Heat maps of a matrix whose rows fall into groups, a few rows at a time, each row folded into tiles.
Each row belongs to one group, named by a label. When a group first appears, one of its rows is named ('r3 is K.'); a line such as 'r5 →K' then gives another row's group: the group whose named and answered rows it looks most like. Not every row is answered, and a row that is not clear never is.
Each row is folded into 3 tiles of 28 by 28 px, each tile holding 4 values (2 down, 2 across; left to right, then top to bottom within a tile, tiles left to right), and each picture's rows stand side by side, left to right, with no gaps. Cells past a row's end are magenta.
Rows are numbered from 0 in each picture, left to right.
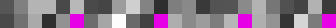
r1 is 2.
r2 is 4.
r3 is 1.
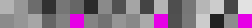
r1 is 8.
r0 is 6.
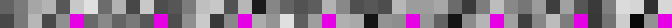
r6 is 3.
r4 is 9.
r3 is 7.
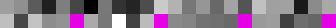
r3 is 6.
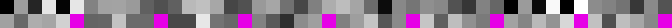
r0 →8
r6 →8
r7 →3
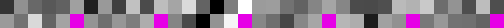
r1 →8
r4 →9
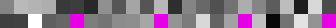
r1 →8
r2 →7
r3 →3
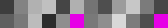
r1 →2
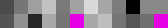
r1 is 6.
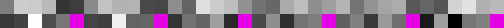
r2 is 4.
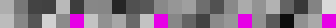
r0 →1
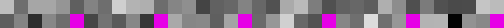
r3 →2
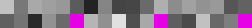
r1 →7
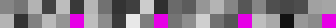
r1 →1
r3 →9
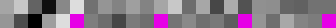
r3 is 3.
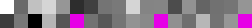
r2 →7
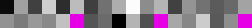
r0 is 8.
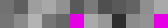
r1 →9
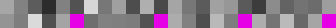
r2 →1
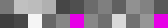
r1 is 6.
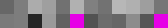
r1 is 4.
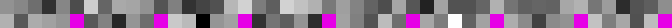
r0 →3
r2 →9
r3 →4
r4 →1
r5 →7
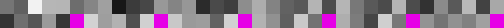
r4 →1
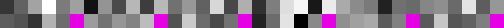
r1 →8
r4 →6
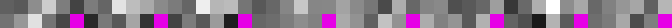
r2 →4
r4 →1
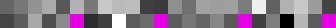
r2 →4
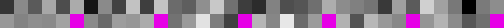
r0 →8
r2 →2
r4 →3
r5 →6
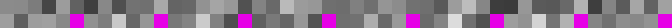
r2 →2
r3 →4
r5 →2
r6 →7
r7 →8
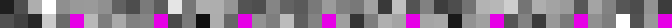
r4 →3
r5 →9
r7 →6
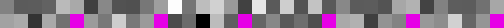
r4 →9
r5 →7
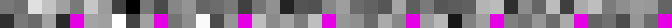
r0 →4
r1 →6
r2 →6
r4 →1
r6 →8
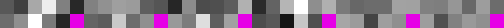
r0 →2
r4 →9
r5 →3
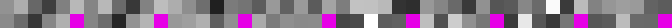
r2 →6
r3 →8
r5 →3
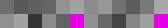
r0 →9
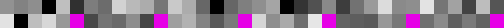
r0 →3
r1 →4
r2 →6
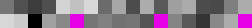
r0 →9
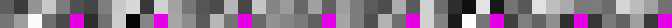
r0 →2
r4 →1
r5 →1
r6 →4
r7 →4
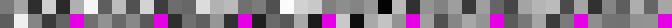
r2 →4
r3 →4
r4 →3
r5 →3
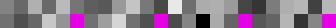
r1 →2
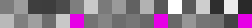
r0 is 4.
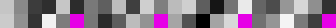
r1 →3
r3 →2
